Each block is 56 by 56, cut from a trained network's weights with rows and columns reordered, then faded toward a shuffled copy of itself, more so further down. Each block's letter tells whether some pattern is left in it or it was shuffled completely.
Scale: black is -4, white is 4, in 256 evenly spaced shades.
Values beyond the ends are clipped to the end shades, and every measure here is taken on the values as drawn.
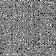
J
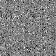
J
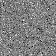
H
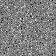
H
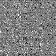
J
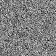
H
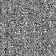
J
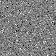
H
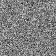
H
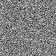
H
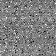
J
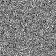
J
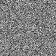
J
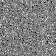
H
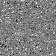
H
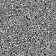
H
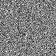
H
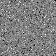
H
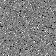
H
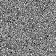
H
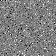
H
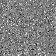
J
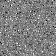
H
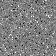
H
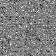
J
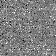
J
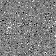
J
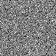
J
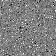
H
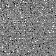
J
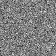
J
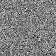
H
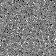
H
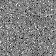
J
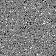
H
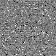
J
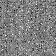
J
